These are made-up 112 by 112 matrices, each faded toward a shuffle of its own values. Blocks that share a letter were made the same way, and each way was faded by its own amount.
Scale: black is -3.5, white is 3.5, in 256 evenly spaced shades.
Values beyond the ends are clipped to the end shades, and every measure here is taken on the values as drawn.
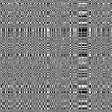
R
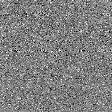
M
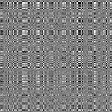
R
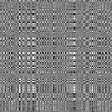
R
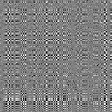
R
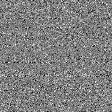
M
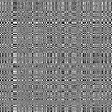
R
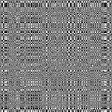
R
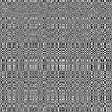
R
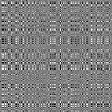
R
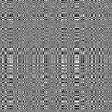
R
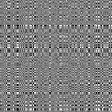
R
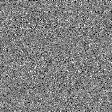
M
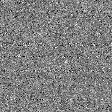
M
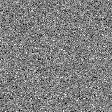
M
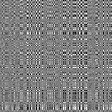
R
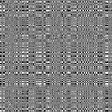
R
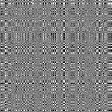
R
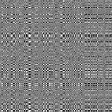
R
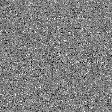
M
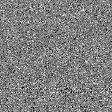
M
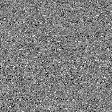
M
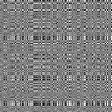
R
